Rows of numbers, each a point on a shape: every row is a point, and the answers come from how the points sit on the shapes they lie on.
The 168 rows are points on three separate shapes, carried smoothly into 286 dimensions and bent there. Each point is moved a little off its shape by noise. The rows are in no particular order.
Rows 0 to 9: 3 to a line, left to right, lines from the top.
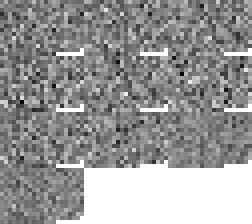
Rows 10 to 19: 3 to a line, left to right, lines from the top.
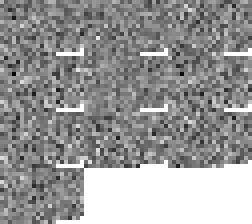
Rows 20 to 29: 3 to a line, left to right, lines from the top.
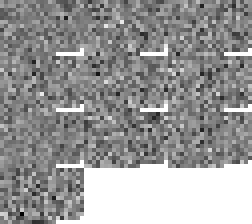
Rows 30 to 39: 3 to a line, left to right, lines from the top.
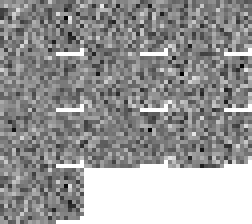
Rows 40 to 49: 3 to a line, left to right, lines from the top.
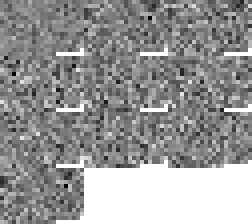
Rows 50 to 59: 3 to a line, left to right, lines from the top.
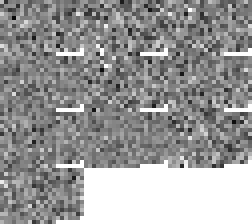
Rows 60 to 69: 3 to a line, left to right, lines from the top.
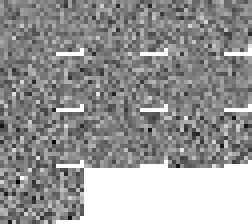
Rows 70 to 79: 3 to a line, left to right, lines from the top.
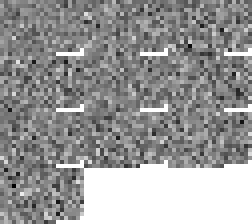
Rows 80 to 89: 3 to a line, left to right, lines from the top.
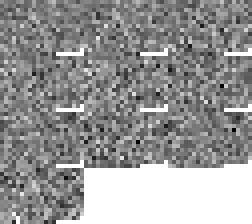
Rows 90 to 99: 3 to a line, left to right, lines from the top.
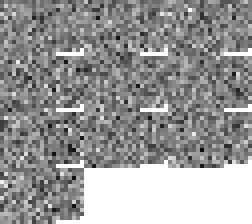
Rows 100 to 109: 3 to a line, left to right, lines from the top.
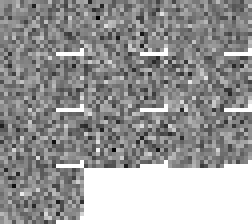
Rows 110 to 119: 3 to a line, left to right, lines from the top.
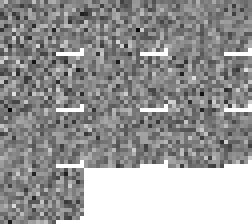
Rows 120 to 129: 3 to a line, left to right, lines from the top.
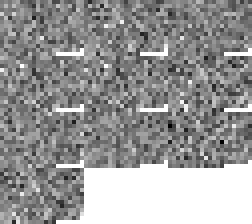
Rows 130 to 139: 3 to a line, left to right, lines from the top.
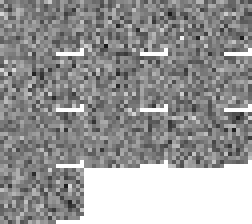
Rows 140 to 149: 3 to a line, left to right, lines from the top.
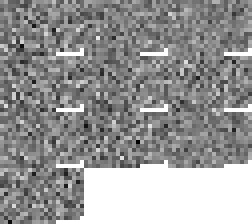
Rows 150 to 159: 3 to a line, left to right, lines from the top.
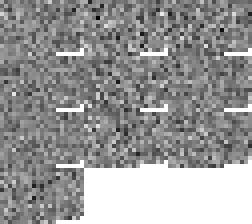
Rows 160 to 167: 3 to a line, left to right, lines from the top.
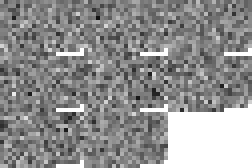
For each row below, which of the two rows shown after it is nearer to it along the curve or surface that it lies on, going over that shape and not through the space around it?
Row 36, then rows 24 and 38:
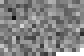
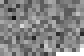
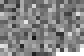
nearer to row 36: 24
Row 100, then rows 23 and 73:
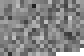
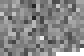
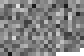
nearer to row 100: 23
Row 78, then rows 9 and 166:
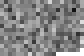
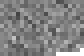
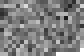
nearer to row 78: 166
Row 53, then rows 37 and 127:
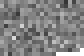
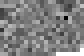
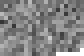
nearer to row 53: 37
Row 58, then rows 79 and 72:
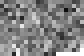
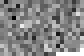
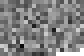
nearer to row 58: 79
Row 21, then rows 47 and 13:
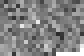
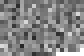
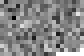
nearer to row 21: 13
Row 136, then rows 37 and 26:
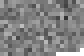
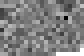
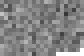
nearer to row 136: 37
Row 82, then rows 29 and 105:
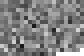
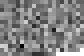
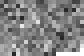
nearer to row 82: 29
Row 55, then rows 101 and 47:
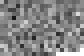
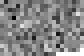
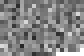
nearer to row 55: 47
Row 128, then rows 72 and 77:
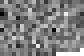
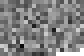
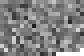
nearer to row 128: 77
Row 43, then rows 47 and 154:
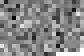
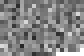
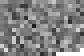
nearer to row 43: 47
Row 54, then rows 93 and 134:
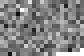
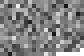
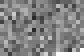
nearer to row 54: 93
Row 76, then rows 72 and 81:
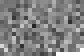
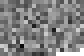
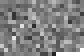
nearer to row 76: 72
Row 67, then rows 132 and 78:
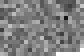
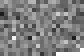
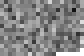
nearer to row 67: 78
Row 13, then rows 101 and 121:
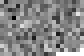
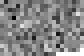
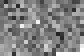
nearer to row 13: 101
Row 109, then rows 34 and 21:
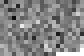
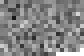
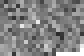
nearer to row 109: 21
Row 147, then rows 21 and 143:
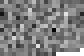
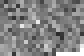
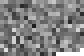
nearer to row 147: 143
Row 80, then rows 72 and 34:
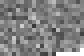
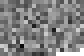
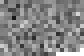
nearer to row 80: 34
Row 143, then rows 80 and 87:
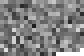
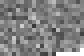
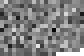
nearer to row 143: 87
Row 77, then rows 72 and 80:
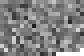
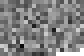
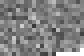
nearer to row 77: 72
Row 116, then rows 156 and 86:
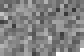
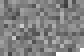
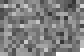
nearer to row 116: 156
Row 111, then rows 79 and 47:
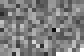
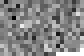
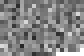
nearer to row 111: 79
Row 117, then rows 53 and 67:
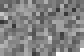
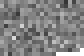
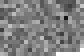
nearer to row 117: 53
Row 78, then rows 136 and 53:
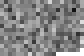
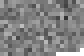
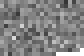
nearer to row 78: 136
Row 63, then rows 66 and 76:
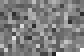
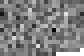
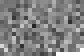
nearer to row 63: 66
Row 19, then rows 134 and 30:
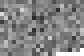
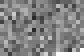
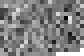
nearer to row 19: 134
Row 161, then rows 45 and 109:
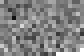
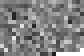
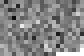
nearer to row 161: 45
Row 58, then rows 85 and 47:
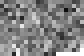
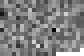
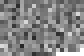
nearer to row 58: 85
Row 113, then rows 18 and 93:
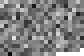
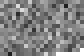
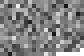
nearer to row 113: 93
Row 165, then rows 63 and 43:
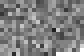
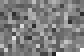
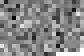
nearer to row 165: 63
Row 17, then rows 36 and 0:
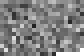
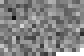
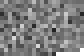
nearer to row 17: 0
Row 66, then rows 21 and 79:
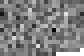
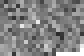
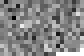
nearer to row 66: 21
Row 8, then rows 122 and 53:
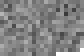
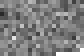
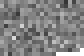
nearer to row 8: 53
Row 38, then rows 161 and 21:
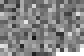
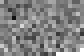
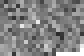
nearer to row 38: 161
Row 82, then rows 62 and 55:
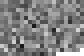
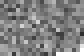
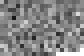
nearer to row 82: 55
